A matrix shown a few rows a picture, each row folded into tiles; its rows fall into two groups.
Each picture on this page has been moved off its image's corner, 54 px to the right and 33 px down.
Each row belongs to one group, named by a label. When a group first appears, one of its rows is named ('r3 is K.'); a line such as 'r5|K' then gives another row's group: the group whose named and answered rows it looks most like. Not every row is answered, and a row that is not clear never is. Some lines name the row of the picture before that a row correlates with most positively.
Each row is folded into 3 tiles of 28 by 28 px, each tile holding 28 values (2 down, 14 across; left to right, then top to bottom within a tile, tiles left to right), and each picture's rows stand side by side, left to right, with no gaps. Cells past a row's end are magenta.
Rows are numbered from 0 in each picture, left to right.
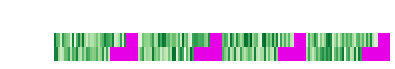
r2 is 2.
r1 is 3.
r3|3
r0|2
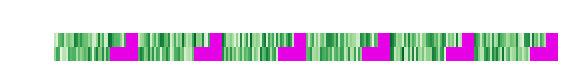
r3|3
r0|3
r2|2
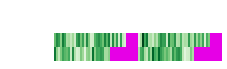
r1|3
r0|2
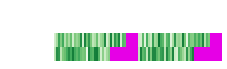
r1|3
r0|3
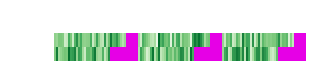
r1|3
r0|3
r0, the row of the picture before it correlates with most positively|0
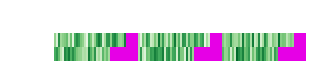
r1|3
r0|3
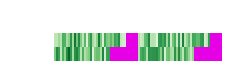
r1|3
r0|3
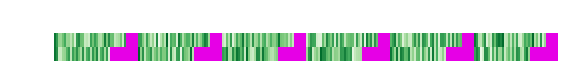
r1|2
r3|3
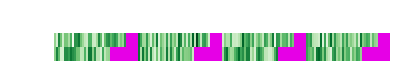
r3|2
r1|2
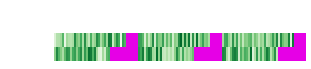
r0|3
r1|2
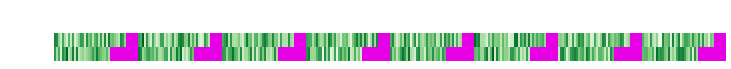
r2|2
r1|2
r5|2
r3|2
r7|3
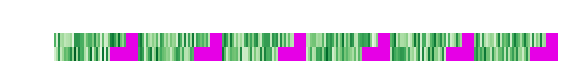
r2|2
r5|2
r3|3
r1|2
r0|3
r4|2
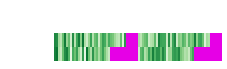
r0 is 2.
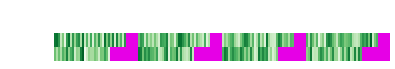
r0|2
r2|3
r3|3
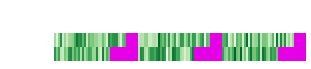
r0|3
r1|3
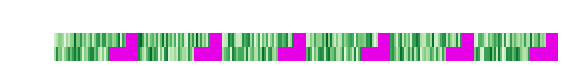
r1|2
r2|3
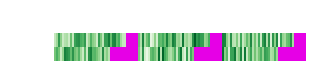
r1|3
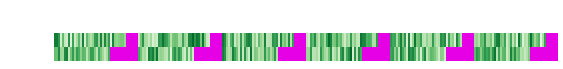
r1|3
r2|2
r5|3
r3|3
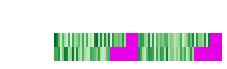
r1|2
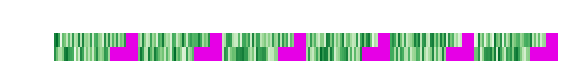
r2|3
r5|3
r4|2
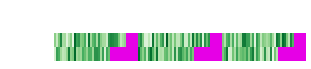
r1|2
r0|3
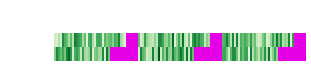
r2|2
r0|3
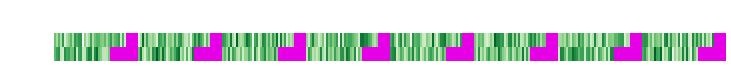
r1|3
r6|3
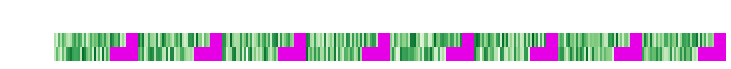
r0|3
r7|2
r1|2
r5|2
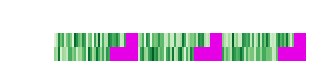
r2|3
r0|3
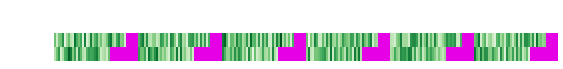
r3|3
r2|2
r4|3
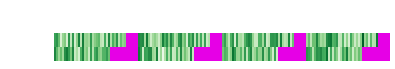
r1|2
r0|2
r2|2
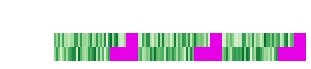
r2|3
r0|3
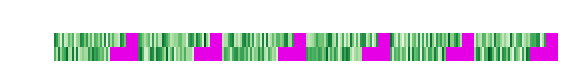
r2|3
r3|3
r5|3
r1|2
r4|2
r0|2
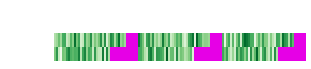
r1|2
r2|3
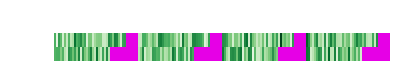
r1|3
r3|2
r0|3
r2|2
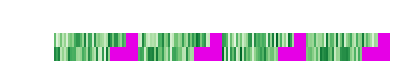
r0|3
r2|2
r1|3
